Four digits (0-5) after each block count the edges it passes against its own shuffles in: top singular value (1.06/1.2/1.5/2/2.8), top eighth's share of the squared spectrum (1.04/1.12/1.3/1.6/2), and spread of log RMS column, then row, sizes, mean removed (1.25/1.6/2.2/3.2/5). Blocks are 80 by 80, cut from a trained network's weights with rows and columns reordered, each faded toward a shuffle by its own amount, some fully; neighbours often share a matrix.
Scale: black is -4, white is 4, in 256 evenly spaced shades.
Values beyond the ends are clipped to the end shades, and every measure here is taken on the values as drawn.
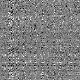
3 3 3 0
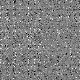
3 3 2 0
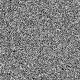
0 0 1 0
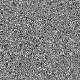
3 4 2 2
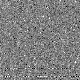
3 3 0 2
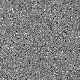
2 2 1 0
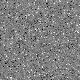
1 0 0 0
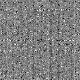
2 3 0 2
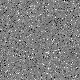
0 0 0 0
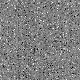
1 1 0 0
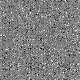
2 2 0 2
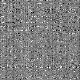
3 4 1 3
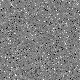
0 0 0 0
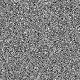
2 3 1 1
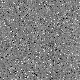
0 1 0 0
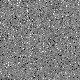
0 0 0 0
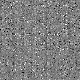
2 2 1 2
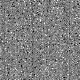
2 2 0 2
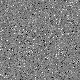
0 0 0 0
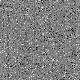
1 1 0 0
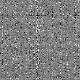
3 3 3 0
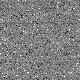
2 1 1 0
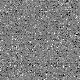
1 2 1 0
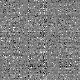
3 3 3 0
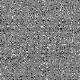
2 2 2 0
